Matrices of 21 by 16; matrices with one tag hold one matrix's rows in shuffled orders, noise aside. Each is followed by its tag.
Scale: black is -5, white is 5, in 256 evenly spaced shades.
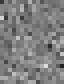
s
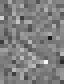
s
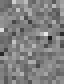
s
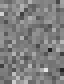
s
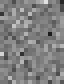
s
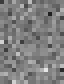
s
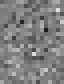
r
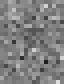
r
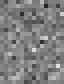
r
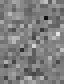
r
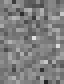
r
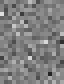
s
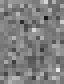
r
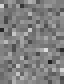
s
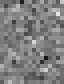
r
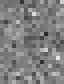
r
